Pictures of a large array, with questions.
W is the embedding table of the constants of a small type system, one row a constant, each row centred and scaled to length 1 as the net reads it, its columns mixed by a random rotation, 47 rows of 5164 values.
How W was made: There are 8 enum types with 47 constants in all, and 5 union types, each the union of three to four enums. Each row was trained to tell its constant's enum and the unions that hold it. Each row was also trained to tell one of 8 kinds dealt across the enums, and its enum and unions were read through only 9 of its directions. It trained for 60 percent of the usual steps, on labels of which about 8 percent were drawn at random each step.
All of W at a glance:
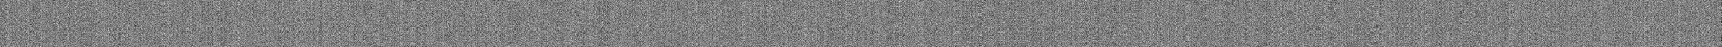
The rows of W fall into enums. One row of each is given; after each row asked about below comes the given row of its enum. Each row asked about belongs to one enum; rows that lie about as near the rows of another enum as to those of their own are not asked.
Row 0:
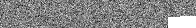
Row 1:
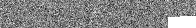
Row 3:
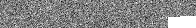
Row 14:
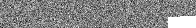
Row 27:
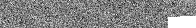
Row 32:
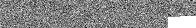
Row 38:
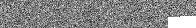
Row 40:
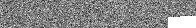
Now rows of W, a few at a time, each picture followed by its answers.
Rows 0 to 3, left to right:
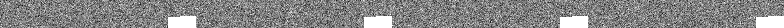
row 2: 14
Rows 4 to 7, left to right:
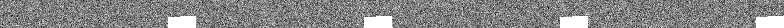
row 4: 14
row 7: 14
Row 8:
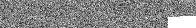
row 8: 27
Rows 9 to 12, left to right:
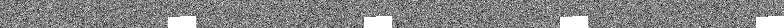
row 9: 14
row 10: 1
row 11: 38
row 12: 1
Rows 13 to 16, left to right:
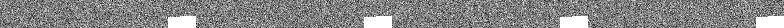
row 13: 3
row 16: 38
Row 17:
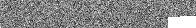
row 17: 1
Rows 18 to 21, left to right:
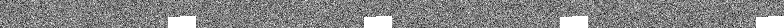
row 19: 40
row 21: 3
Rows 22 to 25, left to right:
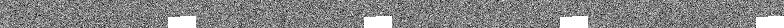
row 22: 0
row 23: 1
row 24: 40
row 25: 0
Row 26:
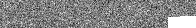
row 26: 0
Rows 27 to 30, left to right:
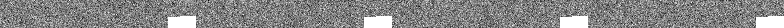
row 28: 3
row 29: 3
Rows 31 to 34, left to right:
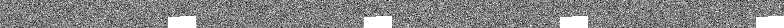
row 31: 32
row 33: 14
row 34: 3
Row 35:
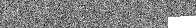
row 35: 3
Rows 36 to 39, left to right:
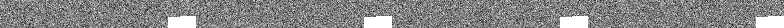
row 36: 1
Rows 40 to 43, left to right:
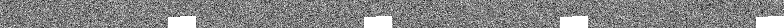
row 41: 0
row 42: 32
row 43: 27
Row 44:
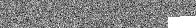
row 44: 14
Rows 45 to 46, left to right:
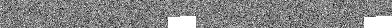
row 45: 1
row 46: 0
